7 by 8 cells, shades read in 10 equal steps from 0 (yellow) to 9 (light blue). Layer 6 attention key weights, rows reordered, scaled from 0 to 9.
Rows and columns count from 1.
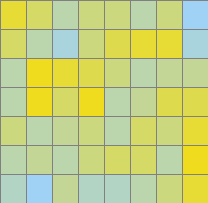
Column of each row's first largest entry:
8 3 1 1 2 1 2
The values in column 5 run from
2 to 7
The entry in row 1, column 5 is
4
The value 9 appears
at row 1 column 8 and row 7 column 2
